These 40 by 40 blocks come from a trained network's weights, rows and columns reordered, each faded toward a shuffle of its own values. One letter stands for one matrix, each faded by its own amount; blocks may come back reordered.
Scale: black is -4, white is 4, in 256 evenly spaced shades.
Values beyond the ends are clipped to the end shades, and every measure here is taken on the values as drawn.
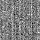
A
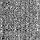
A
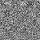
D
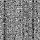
A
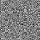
D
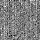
A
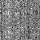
A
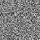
D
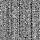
A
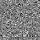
D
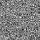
D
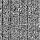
A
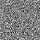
D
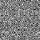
D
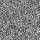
D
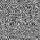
D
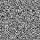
D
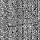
A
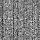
A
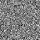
D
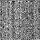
A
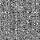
A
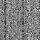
A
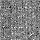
A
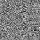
D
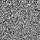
D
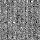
A
